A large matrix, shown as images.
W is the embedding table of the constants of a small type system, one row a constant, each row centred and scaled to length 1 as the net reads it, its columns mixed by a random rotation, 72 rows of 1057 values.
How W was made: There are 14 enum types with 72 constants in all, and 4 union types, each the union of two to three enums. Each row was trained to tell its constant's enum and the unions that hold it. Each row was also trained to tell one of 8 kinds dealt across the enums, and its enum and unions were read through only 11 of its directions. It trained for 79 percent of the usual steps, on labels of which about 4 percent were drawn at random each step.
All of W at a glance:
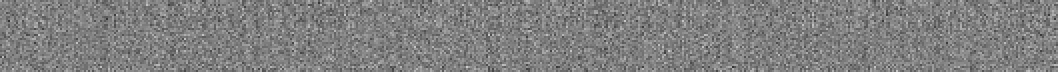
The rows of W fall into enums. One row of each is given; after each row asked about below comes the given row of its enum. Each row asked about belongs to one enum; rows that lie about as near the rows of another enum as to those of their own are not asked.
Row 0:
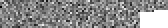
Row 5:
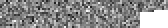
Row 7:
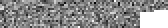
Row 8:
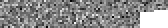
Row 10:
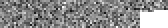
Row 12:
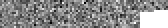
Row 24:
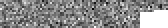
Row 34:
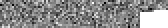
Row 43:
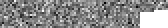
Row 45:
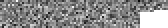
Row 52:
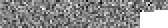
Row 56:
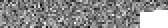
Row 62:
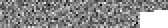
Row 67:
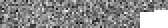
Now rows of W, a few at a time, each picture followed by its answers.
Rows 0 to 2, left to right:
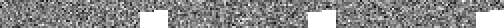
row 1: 5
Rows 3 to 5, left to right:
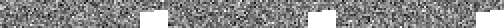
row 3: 45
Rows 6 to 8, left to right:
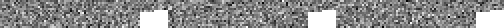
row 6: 56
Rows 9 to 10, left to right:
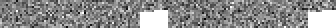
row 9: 56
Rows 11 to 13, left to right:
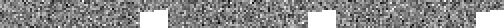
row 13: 7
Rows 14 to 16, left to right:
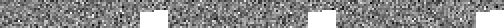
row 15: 8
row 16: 24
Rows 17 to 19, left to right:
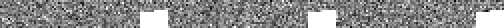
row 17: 0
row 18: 10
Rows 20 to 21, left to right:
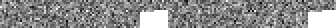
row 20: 8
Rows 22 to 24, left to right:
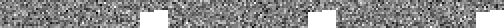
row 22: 62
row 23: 8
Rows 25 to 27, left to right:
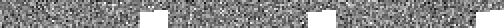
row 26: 5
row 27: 8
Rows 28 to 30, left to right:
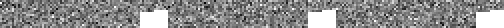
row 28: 10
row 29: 0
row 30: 43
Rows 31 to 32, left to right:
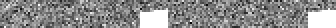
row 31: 12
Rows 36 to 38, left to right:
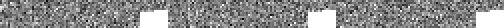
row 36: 8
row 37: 56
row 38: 12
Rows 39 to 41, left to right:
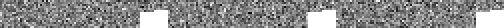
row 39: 24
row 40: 5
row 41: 45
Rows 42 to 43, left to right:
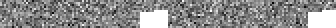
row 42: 10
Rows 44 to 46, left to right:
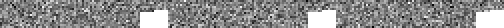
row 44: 43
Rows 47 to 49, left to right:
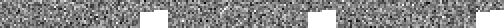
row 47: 24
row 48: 5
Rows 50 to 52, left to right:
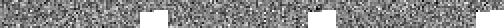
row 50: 45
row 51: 34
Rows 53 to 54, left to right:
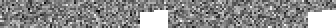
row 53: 7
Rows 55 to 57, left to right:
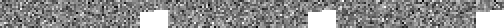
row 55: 56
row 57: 45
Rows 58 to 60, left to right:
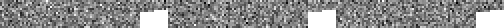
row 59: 0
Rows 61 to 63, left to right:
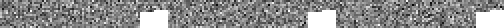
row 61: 24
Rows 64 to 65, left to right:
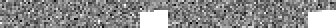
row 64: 45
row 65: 56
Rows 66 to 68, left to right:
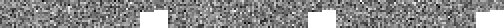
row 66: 5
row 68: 10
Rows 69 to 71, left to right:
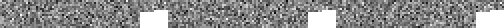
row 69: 7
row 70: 24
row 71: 52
